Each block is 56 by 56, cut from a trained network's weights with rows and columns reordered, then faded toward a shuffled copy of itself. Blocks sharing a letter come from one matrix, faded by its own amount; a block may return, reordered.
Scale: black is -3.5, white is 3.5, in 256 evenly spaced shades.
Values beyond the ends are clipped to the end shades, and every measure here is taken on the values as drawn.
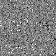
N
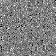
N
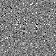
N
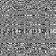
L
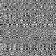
L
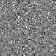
N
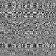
L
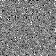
N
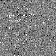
N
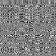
L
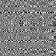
L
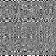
L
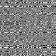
L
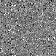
N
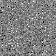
N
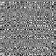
L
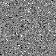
N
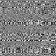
L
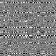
L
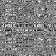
L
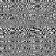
L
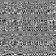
L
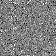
N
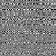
L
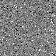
N
